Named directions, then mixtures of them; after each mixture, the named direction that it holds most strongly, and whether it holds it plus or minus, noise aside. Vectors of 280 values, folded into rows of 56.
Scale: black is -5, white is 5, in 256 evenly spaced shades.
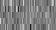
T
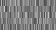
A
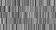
A, minus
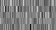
T, plus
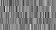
A, minus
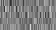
A, minus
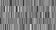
T, minus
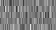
T, minus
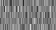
T, minus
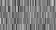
T, plus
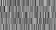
A, minus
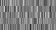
A, plus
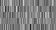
T, plus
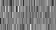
T, minus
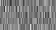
A, minus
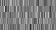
A, plus
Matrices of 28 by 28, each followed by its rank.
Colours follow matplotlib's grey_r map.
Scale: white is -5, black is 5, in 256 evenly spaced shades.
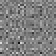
three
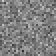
full rank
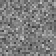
full rank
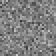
full rank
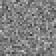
full rank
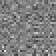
five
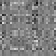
three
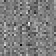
five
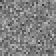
full rank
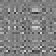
three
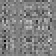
five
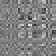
three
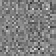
five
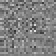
five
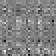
three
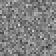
full rank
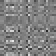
three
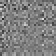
five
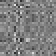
three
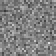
full rank
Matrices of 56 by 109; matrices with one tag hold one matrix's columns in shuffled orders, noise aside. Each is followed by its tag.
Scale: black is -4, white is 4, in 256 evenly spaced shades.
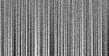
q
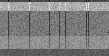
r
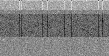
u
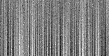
q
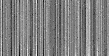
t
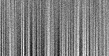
q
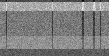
r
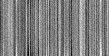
t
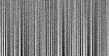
q
